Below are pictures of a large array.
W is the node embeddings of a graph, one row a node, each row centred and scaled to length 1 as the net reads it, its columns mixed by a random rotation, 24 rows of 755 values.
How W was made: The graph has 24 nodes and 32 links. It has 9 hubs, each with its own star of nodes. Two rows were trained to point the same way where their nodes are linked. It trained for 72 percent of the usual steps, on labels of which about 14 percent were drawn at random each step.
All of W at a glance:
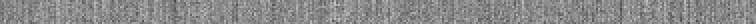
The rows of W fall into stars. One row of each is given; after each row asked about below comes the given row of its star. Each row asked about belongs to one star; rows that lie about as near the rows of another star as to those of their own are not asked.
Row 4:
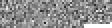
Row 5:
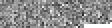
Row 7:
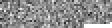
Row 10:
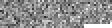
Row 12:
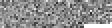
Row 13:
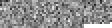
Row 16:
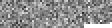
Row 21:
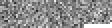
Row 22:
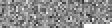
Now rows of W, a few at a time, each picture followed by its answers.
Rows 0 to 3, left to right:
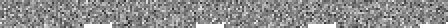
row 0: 7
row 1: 10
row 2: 7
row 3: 16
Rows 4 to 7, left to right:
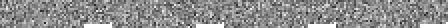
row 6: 16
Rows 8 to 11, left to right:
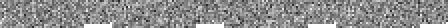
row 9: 13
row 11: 22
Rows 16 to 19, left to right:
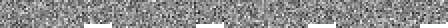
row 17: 22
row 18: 5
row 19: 4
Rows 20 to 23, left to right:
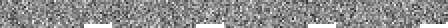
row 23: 7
